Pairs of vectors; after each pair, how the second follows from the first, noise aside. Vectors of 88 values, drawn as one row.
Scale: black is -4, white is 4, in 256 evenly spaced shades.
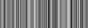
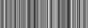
negated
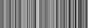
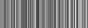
negated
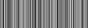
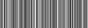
negated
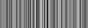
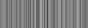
shrunk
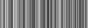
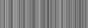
shrunk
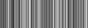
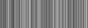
shrunk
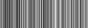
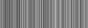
shrunk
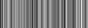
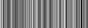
negated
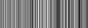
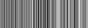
negated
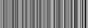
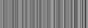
shrunk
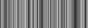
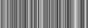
negated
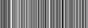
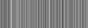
shrunk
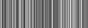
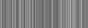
shrunk
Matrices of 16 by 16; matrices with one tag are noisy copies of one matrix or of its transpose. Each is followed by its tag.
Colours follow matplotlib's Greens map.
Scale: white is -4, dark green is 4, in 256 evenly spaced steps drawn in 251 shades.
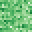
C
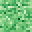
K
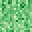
C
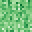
C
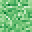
K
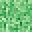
K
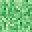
K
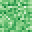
K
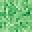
K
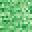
C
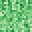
C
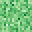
K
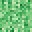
C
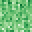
C
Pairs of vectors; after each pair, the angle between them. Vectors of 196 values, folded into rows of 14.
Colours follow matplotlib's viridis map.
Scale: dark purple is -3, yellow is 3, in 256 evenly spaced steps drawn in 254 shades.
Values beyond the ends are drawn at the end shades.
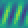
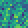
partly aligned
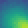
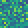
orthogonal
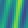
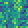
partly aligned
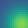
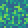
orthogonal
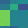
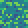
orthogonal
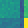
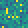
orthogonal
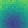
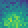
nearly opposite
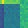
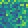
partly aligned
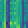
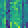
nearly parallel
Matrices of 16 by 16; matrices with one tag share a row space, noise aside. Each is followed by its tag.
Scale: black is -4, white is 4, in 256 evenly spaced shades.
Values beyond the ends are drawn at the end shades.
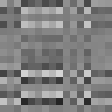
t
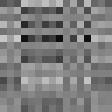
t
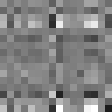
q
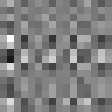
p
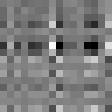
q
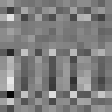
p
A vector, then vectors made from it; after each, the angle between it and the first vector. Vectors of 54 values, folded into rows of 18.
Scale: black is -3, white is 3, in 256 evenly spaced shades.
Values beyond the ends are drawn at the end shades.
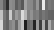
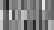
nearly parallel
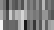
nearly parallel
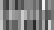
nearly parallel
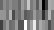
partly opposed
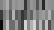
nearly opposite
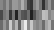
partly opposed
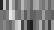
orthogonal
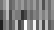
nearly opposite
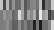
orthogonal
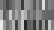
nearly parallel
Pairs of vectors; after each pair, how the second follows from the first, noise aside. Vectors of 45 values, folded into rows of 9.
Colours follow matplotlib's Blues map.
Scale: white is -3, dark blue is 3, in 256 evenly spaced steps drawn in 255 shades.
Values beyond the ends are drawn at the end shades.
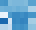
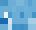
partly zeroed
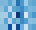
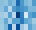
copied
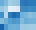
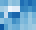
copied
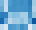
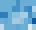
partly zeroed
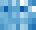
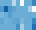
partly zeroed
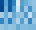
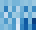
reversed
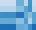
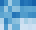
reversed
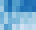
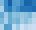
copied
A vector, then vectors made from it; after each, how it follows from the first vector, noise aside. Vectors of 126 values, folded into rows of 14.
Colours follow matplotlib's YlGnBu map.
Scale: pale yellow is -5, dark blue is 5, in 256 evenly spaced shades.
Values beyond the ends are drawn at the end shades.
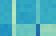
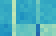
copied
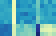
scaled up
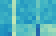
copied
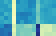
scaled up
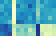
scaled up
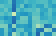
sign-scrambled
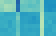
reversed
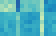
reversed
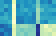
scaled up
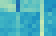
reversed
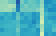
reversed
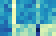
scaled up
